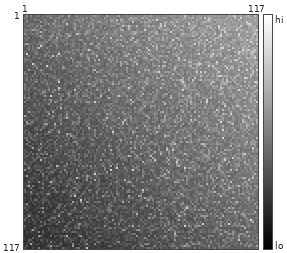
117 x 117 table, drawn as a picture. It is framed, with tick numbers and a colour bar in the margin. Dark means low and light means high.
Ninth with the lowest average: bottom left. Slope: up to the top right. Odd rows or columns: none. Ninth with the highest average: top right.
